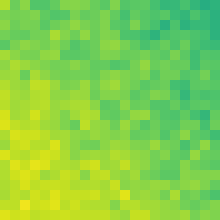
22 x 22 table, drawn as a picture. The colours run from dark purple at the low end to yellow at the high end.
There are no regular stripes. There is an overall slope up to the bottom left. Overall the values sit about 80% of the way up the scale. The top right is the ninth with the lowest average. The bottom left is the ninth with the highest average.
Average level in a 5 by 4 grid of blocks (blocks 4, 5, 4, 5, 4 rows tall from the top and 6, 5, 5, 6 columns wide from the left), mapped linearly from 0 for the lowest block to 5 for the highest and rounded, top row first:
2210 / 3221 / 4321 / 5432 / 5543
